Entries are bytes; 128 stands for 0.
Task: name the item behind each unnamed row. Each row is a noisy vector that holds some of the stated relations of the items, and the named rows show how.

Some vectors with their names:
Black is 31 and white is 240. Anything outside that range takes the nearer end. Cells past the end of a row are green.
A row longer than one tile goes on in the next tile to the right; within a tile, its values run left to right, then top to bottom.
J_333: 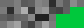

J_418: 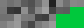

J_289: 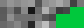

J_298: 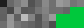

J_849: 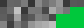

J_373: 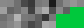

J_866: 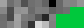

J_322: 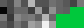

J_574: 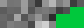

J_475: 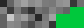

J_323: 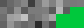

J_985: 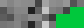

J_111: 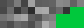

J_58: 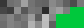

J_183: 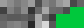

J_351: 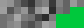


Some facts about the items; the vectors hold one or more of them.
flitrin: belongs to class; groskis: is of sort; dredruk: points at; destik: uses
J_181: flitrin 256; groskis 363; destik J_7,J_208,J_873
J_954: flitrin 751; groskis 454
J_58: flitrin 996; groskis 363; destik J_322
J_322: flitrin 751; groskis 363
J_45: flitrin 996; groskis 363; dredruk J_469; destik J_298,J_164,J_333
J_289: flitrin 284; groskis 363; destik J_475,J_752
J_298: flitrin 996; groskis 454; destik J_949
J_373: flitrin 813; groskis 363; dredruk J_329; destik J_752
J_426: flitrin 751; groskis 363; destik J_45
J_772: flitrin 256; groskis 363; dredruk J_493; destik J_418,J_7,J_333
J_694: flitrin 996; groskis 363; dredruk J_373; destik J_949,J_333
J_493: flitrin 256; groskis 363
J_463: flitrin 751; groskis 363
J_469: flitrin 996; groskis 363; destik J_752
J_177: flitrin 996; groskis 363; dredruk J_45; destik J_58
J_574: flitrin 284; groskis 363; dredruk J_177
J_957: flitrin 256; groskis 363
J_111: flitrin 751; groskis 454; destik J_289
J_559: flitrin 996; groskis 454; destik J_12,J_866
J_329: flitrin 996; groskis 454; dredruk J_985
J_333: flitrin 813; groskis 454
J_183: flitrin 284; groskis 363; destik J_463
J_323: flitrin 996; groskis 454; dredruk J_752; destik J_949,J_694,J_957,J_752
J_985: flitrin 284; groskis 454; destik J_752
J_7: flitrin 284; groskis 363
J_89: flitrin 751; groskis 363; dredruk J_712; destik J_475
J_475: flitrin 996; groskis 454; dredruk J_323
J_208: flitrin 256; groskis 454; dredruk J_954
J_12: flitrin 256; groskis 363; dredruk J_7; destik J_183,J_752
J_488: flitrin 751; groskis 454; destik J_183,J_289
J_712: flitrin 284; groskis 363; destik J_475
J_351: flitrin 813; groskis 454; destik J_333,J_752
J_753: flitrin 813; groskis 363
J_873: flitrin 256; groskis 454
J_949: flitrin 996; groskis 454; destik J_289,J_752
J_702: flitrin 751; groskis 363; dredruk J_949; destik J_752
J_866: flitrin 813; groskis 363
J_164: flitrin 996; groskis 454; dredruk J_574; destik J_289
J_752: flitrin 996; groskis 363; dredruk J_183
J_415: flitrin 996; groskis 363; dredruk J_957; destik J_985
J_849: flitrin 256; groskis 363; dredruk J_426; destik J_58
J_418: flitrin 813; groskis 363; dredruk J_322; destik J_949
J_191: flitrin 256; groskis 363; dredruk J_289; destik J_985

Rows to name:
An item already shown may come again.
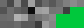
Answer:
J_702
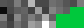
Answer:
J_322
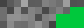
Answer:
J_329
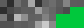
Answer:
J_954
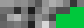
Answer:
J_712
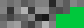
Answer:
J_333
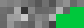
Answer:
J_559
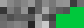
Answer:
J_183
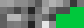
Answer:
J_712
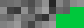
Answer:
J_418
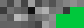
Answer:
J_702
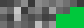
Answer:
J_493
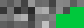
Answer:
J_488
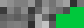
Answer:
J_183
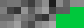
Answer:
J_418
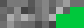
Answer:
J_469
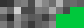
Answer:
J_957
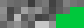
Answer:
J_753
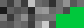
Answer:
J_463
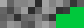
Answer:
J_7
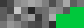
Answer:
J_752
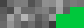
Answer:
J_694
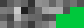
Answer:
J_191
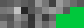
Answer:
J_12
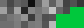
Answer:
J_181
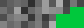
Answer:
J_772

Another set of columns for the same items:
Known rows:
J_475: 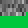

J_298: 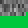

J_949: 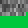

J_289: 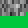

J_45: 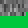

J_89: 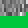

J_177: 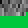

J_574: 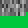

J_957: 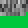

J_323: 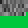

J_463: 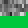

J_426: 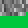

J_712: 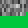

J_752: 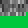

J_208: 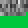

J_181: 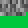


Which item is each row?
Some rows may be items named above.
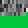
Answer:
J_866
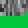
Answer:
J_12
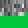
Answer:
J_322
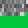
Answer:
J_954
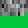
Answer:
J_985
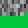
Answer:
J_289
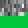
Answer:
J_322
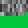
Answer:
J_849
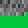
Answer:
J_329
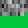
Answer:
J_985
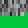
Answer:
J_183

